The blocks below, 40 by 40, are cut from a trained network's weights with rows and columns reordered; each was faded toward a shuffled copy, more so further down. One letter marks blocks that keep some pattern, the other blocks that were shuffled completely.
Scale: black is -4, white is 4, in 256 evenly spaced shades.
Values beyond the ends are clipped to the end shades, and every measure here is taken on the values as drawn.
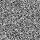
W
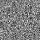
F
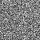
W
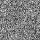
F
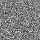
F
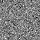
W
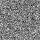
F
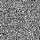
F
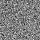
W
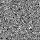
W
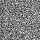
W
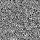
W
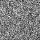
W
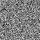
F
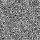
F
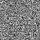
F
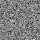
W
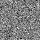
W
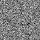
F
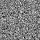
F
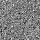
W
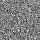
W
